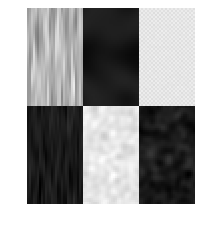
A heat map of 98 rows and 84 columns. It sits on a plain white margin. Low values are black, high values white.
The table splits into 2 rows of 3 panels. Panel 1,1: high, streaked downward. Panel 1,2: very low, smooth, faint in contrast. Panel 1,3: very high, checkered, faint in contrast. Panel 2,1: very low, streaked downward, faint in contrast. Panel 2,2: very high, blotchy, faint in contrast. Panel 2,3: very low, blotchy, faint in contrast.
